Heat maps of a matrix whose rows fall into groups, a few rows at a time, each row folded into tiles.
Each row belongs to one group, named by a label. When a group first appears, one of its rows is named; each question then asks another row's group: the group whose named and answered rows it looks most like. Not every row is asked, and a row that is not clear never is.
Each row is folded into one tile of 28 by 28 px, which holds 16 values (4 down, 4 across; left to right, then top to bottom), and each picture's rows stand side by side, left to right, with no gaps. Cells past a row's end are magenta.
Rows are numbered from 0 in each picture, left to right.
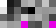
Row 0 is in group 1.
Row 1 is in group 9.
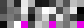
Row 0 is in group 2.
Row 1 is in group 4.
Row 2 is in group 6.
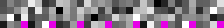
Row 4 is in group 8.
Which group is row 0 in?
2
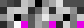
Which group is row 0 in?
2
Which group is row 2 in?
1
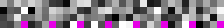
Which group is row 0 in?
9
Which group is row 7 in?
2
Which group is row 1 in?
9
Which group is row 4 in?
1
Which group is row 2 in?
6
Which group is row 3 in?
4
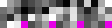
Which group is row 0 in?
1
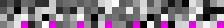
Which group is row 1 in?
2
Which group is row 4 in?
4
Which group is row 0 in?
8
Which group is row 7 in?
1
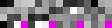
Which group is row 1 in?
1
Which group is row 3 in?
8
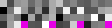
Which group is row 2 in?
9
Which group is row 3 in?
2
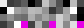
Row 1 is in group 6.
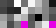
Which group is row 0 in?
8
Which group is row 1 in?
1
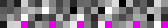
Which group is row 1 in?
6
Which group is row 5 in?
6
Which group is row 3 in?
8
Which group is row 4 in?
1
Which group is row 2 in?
8
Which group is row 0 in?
2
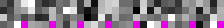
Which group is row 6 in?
8
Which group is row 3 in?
4
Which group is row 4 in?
1
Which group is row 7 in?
9
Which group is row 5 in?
1
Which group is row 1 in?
1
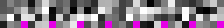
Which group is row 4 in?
4
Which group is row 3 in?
2
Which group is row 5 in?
6
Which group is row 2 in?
8
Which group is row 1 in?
6
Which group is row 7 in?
8
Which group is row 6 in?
4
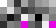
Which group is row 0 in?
1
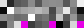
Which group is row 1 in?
6
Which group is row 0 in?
9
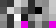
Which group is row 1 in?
2
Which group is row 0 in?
6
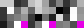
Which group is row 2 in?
4
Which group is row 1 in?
9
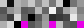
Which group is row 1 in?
9
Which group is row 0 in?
4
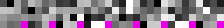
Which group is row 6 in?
1
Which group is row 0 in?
6
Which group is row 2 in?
2
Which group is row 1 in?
9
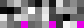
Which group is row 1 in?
6
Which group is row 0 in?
8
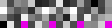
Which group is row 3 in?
8
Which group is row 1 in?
4
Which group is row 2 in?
4
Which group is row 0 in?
1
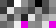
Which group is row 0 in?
6
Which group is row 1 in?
8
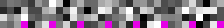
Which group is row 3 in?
2
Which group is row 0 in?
8
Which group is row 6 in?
2
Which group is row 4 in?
4
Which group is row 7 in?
6
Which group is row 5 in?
1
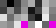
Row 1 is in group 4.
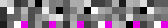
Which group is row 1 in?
4
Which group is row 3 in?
9
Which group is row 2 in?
8
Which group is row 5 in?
9
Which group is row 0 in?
9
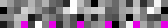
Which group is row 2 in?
6
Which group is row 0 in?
9
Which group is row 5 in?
6
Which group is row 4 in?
2
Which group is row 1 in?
1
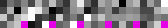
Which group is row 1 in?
6
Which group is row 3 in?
8
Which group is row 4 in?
4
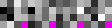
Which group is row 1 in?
9
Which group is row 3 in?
4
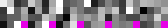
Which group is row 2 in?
1
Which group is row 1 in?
9
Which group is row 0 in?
9
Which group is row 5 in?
9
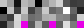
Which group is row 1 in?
4
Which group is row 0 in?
9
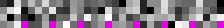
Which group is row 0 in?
6
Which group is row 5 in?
2
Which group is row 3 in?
8
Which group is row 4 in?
2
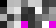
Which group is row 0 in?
6
